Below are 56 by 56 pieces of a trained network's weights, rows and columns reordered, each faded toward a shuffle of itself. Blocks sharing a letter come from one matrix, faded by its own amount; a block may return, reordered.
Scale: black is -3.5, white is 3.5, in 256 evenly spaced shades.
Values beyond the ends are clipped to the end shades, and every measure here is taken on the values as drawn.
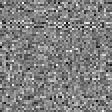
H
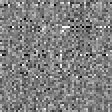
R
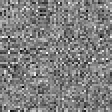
H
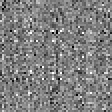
R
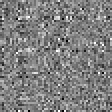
R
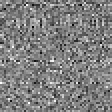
H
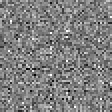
H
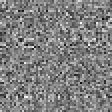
H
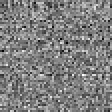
H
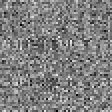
H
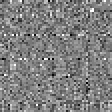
R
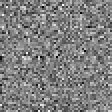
H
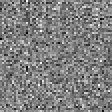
H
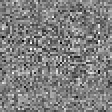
H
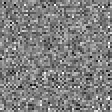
H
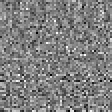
H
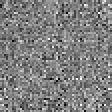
R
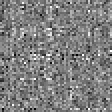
R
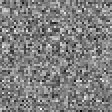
H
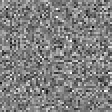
H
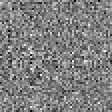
H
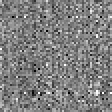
R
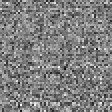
H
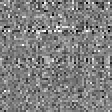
R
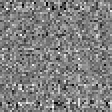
R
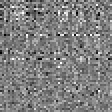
R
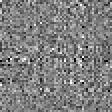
R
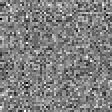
H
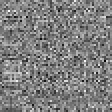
H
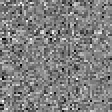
R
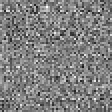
H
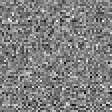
H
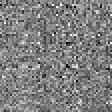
R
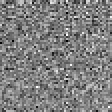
H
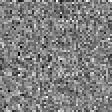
H
